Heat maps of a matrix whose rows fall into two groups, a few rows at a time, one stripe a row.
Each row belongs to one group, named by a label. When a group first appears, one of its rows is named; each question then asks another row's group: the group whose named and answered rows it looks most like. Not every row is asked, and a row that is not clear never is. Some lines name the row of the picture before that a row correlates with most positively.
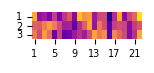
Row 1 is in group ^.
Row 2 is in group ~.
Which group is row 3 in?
~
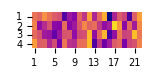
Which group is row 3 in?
^
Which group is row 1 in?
~
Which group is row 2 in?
^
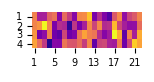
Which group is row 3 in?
^
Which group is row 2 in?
~
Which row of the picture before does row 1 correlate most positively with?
4
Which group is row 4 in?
^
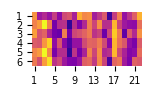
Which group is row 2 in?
~
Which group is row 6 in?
~
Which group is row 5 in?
~
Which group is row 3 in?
^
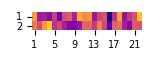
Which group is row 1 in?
^
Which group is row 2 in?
~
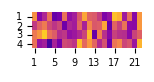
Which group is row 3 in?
~
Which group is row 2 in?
~
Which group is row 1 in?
^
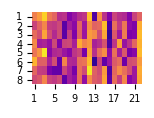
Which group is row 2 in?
~
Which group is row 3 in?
~
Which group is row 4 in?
^
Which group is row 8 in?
~
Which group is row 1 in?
~
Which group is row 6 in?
^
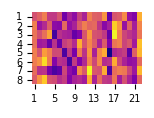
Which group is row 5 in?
~
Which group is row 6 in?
~
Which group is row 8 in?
~
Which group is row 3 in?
~
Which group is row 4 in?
^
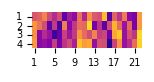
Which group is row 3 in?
^
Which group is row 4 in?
^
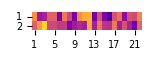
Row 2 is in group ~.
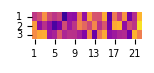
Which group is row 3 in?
~
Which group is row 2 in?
^
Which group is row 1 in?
~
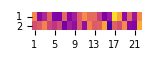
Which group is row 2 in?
~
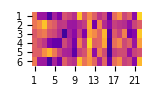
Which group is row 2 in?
~
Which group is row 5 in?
~
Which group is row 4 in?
^
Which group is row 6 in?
^
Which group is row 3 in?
~
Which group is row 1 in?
^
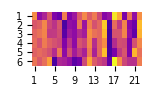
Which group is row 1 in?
^
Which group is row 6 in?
~
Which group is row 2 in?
~
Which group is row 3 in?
~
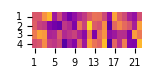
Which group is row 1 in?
~
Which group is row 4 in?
~
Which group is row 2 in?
^
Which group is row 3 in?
~
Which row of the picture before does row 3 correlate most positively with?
5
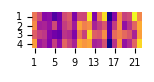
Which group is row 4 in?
^
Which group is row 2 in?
^
